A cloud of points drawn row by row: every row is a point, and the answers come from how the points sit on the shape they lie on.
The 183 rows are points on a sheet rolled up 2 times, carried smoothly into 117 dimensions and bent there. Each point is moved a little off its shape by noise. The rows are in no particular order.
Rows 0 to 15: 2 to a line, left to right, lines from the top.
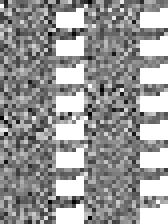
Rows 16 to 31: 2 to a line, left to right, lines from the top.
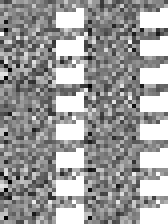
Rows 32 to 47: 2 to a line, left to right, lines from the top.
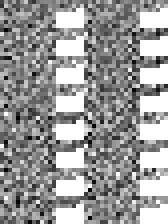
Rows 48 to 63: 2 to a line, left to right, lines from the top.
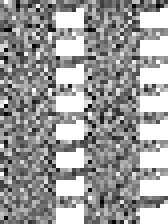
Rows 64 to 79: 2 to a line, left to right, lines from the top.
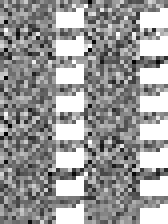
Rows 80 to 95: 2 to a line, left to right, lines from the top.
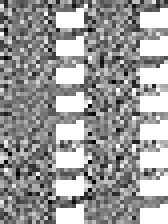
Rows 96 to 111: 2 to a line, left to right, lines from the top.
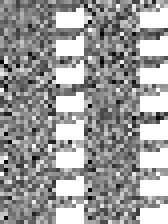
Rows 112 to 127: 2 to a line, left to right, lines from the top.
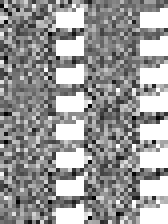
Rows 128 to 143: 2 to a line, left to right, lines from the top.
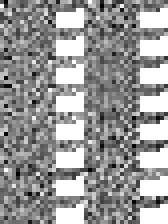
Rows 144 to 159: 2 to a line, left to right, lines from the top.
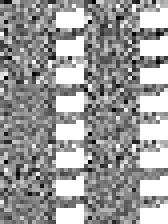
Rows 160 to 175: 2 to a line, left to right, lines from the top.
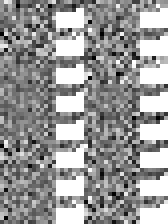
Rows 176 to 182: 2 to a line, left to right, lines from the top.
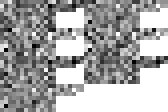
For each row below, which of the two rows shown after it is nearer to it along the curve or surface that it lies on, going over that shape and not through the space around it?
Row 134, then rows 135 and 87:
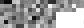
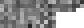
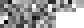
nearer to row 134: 135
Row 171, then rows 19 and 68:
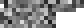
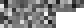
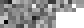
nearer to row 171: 19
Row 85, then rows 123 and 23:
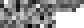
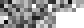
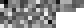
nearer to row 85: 123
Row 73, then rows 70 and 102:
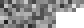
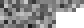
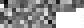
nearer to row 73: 70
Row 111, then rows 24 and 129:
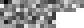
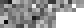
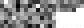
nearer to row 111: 24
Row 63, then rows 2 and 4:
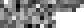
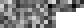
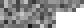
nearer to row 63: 2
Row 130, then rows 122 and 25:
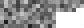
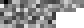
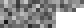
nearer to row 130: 25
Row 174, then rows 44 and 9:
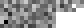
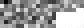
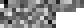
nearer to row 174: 44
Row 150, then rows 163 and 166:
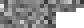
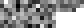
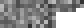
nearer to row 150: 166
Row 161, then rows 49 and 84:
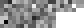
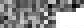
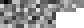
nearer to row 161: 84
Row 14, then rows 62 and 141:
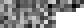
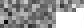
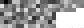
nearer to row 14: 141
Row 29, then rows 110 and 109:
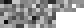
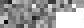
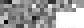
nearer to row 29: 109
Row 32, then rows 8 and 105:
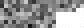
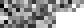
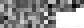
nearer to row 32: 105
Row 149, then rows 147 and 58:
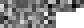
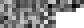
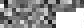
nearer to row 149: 147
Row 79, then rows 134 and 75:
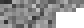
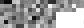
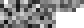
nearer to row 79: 134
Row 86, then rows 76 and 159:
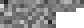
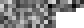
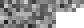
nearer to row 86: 159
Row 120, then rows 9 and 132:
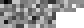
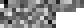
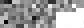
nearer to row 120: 132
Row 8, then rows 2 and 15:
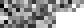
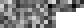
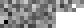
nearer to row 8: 2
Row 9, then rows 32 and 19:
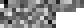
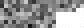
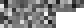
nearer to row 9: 19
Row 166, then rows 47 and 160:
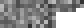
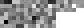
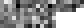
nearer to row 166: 47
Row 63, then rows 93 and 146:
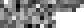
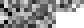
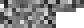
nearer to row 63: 93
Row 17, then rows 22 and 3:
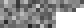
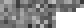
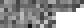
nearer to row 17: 22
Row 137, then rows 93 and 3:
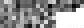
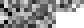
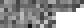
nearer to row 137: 93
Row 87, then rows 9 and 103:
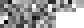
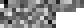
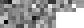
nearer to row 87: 9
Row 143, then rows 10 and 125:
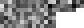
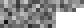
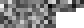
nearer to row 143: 125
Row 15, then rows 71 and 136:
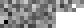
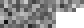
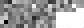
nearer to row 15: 71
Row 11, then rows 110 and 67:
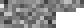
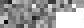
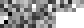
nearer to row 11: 110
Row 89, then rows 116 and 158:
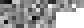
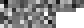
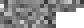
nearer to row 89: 116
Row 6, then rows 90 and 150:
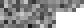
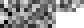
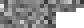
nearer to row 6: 150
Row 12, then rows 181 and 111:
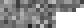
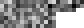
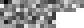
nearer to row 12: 111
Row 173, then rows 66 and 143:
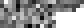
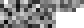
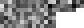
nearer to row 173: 66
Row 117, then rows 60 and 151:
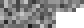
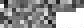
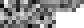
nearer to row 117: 60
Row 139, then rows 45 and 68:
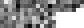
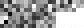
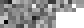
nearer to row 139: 45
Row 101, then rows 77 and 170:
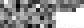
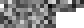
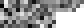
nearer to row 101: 170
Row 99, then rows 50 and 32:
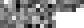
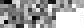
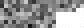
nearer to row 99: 50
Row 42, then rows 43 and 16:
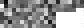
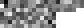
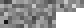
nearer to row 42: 43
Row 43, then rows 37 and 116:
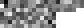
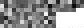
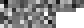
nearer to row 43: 116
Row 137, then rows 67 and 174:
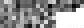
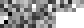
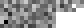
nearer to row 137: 67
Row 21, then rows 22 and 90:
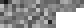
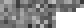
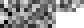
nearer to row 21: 22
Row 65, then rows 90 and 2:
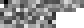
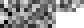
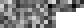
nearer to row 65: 2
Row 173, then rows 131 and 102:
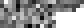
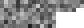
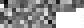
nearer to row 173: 102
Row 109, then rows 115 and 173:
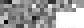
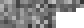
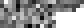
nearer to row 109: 115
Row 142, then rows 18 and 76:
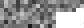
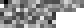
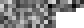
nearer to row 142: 18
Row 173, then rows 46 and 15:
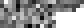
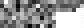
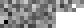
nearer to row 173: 46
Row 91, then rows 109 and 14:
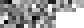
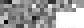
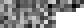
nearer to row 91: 14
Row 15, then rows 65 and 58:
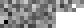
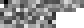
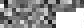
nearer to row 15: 65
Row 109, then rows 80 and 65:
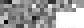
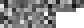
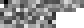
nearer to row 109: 65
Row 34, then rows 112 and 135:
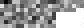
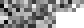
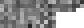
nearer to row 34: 135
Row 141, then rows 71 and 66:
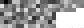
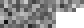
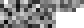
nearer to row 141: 71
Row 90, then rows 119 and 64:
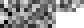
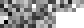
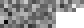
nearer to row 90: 119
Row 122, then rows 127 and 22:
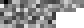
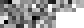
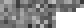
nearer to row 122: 22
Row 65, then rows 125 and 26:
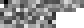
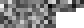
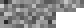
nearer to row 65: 125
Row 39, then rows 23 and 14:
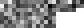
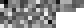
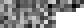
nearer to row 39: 14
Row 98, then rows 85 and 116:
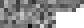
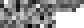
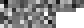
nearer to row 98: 116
